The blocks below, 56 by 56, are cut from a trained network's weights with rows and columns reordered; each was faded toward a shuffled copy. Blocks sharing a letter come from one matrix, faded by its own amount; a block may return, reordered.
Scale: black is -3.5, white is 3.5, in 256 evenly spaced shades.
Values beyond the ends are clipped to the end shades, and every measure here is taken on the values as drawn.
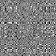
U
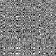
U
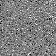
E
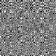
U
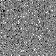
E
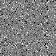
E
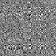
U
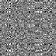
U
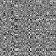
U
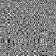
U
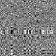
U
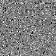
E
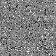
E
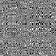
U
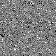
E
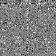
E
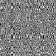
U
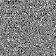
E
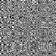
U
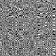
U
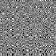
U
